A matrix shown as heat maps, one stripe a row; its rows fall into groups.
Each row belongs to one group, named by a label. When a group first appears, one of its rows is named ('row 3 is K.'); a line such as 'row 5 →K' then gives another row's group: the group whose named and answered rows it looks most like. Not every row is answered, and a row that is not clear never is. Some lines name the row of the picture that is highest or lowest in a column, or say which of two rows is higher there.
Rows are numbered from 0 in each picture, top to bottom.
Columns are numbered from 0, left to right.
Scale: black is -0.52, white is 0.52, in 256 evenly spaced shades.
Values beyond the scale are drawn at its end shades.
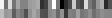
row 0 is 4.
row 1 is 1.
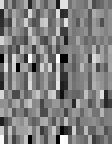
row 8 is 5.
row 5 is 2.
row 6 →5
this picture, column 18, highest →14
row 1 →5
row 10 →4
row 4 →1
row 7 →2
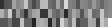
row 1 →1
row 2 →2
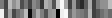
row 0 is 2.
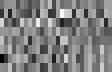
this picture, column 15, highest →1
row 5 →1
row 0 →2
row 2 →4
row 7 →1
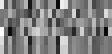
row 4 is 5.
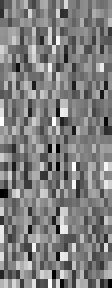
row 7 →4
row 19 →1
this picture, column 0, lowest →21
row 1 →5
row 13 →4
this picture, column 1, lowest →21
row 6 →1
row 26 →4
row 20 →2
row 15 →1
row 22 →4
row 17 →1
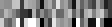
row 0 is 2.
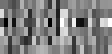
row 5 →4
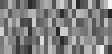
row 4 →2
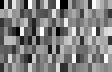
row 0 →5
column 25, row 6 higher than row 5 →No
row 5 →2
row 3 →2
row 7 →5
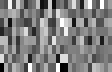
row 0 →1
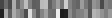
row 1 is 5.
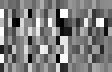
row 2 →4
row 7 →5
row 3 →4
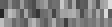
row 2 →1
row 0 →2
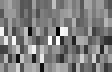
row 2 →2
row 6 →2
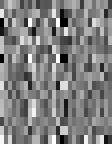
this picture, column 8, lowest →3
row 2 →5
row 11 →1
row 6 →5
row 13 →5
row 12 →1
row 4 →4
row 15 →4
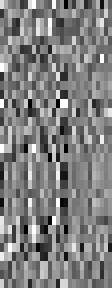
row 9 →2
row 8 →5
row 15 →1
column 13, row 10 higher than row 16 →No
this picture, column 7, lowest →11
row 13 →5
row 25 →1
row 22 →5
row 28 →1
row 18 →5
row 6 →1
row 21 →2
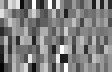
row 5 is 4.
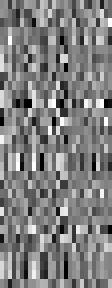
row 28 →1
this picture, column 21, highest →11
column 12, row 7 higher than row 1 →No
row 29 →1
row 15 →1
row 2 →2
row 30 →1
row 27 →2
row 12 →5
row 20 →5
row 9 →5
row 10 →1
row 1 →4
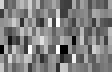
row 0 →4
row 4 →4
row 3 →4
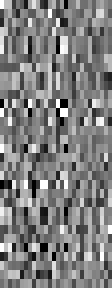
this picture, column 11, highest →20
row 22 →4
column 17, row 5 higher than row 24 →No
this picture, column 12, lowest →30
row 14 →2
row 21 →2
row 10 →4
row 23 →1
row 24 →1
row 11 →5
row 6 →2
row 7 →4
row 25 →2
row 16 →1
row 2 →5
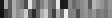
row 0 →5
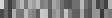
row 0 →4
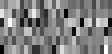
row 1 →1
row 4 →2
